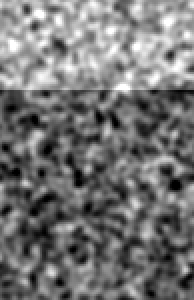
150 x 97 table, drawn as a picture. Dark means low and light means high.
A horizontal seam about 30% of the way down splits the table, and the top part is higher. The field is mottled with small blotches. There are no lone odd cells. No regular stripes run through it.
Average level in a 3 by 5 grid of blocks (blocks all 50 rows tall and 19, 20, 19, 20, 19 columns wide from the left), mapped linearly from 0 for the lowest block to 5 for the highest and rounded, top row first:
55554
00111
00110
